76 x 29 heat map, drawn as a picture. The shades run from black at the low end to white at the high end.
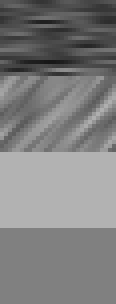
It is made of 4 by 1 panels. Panel 1,1: low, streaked across. Panel 2,1: middling, slanting up to the right. Panel 3,1: high, flat. Panel 4,1: middling, flat.
